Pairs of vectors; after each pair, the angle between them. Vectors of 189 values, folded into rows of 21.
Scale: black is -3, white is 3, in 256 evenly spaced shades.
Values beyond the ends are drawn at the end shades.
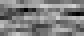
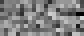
partly aligned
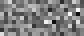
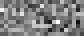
partly opposed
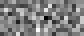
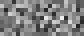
nearly opposite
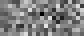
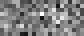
nearly opposite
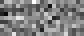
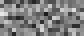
nearly opposite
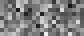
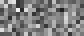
partly opposed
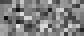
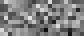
orthogonal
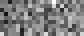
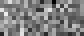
nearly opposite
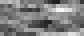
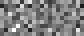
orthogonal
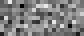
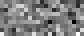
partly opposed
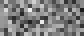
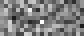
nearly parallel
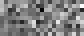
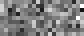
nearly parallel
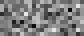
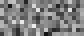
partly opposed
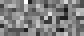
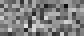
partly aligned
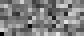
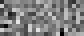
orthogonal
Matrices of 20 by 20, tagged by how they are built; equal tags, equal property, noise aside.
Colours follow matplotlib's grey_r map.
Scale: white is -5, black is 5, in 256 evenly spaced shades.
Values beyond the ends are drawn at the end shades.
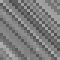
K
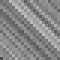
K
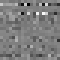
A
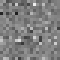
A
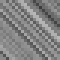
K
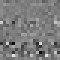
A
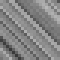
K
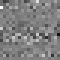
A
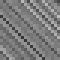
K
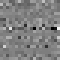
A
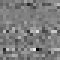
A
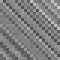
K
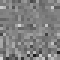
A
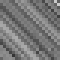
K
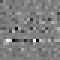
A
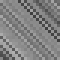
K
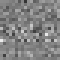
A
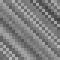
K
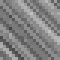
K
